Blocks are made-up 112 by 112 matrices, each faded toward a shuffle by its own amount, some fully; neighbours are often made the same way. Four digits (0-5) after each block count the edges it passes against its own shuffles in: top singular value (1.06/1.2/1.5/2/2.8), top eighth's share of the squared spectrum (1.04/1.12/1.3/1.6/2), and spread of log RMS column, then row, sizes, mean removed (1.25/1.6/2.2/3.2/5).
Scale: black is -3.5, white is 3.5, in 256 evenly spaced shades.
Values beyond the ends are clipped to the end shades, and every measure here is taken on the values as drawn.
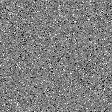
0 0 0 0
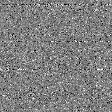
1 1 0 3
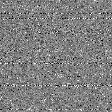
2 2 0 3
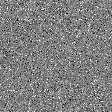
0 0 0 1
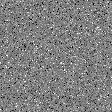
0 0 0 0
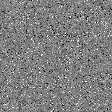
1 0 0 1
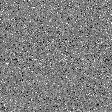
1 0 0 1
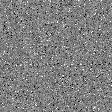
0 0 0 0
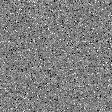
0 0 0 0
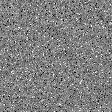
0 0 0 0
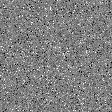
0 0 0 0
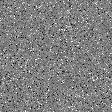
0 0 0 0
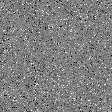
1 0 0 0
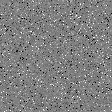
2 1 0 0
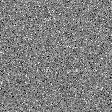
2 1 0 0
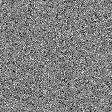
2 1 0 0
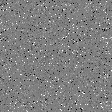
2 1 0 0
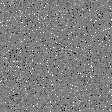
1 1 0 0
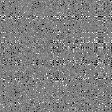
4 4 3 3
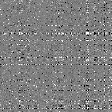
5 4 3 3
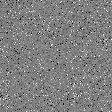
2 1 0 0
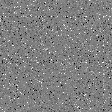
3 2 1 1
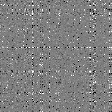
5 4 3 3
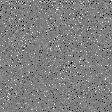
3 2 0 1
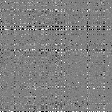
5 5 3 3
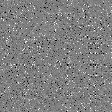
3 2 1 1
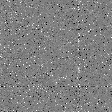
3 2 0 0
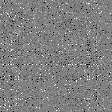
4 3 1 2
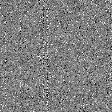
1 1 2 0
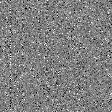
2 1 2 0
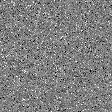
0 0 1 0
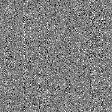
1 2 3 0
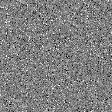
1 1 2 0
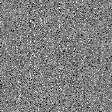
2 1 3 0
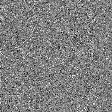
0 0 2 0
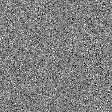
0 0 2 0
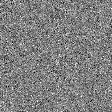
0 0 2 0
